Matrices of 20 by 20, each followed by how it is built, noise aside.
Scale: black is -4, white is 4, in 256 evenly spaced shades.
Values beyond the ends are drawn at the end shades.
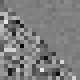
lower triangular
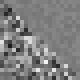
lower triangular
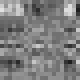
low rank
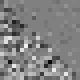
lower triangular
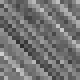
Toeplitz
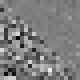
lower triangular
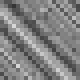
Toeplitz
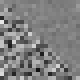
lower triangular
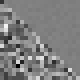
lower triangular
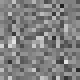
low rank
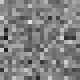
low rank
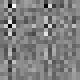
low rank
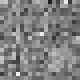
low rank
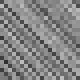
Toeplitz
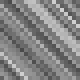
Toeplitz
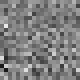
low rank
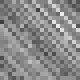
Toeplitz
